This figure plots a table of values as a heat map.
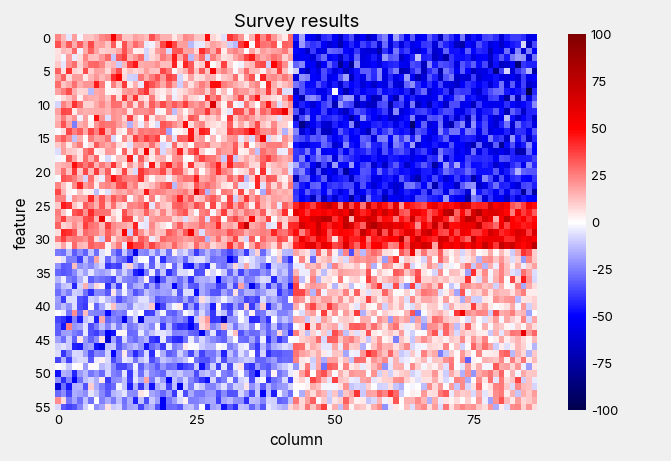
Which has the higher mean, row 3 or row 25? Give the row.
25
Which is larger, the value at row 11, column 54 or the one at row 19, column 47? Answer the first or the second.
the first
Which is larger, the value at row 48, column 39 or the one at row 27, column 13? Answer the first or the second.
the second
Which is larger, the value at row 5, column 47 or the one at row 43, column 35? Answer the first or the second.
the second
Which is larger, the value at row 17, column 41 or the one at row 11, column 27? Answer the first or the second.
the second
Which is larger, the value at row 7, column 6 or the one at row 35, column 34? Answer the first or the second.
the first
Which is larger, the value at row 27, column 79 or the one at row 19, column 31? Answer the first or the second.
the second
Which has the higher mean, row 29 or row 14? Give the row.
29
